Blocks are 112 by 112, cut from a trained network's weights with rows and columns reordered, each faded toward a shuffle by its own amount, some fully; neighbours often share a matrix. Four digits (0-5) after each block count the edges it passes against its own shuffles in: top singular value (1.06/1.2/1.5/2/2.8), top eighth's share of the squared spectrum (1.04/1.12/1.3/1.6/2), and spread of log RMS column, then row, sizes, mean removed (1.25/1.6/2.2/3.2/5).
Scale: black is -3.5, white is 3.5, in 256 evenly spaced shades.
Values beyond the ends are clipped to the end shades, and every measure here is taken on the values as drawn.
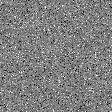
0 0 0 0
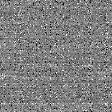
2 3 3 1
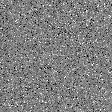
0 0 0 0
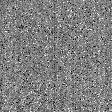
2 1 0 1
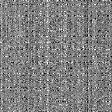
4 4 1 4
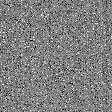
1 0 0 0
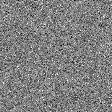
0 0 0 0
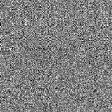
4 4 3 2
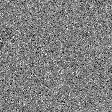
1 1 0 0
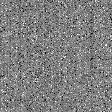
2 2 0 1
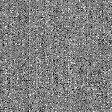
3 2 0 2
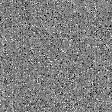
2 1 0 1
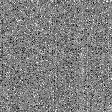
2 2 0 1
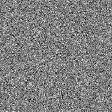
3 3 1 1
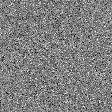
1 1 0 0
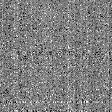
3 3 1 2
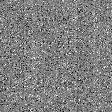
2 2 0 1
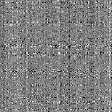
4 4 1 4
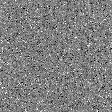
0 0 0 0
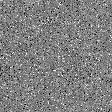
0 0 0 0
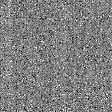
2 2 0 1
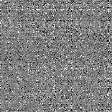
3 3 3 1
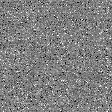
1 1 1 0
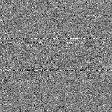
3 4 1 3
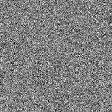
3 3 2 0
